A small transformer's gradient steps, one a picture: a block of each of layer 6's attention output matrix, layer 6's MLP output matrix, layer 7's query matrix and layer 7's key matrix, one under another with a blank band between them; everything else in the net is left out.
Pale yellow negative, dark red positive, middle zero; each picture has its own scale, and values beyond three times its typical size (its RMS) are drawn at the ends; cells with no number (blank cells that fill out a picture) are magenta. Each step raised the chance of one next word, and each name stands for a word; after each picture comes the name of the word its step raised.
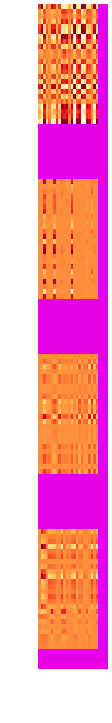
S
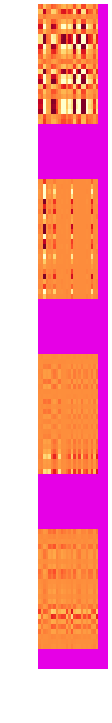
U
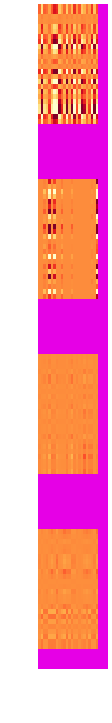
U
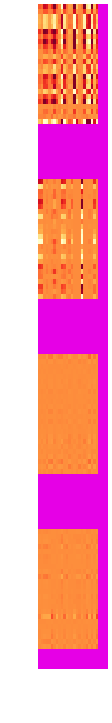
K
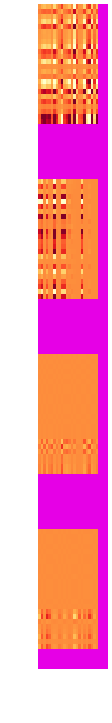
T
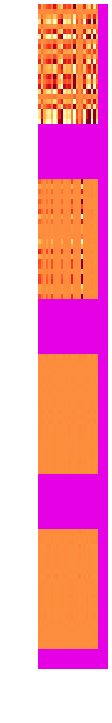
S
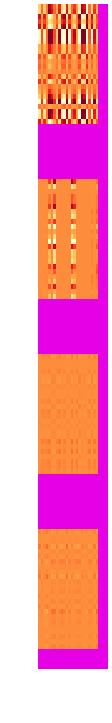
K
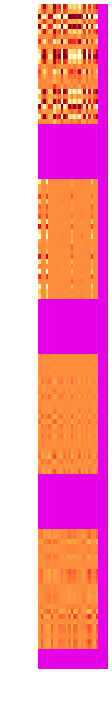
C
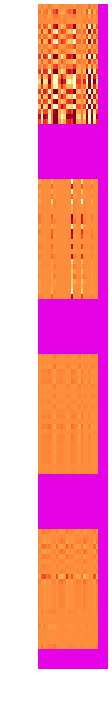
T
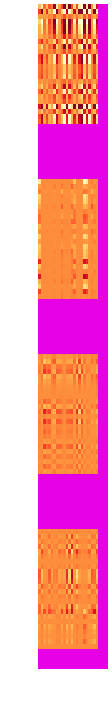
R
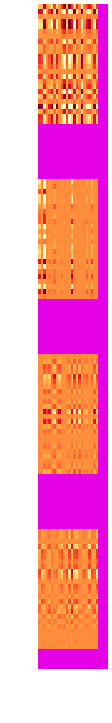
R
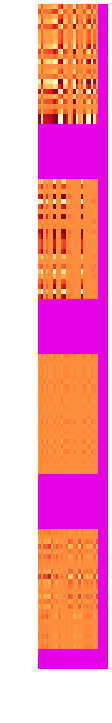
T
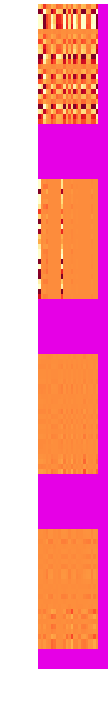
R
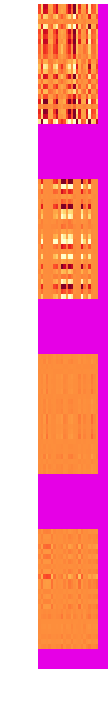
K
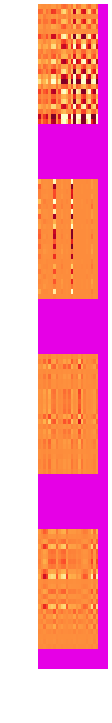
T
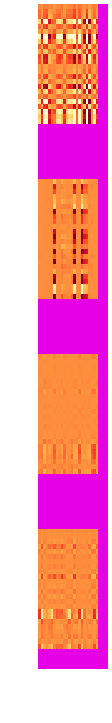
S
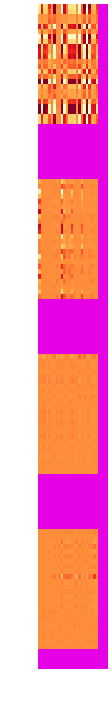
U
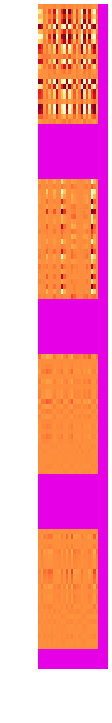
U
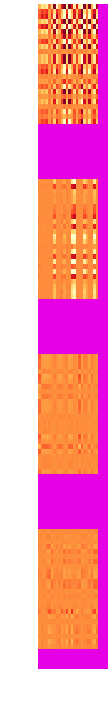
C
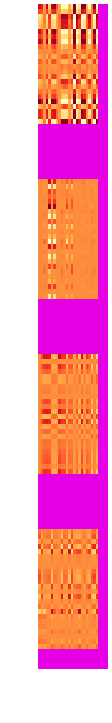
K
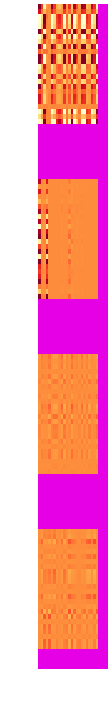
S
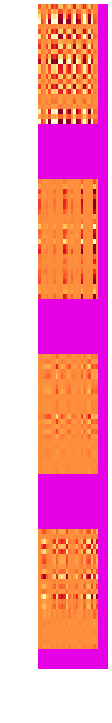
S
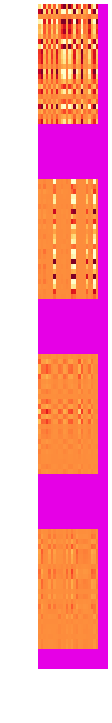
R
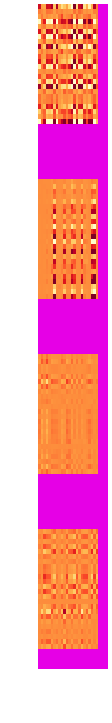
S
